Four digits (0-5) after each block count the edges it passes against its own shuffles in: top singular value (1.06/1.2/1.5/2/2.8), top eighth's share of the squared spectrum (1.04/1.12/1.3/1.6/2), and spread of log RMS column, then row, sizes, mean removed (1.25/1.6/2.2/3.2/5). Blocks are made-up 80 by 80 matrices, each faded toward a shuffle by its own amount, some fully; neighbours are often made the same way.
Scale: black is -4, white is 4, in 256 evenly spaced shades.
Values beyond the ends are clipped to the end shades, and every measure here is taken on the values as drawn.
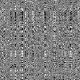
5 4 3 2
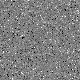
0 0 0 0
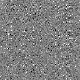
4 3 2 2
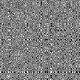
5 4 3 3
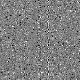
4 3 2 1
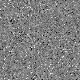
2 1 0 0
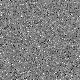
0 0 0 0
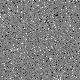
1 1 0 0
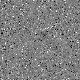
3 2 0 0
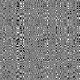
5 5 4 3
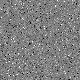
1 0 0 0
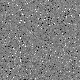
2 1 1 0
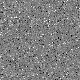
2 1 0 0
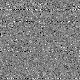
2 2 0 3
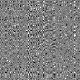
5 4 3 2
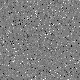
2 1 0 0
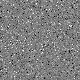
1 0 0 0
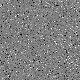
0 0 0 0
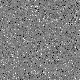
2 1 0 0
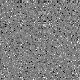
3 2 1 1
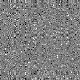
4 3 2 2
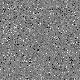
3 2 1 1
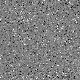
3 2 0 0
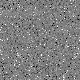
0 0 0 0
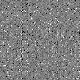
4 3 1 1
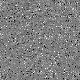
3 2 0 1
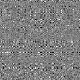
4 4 2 3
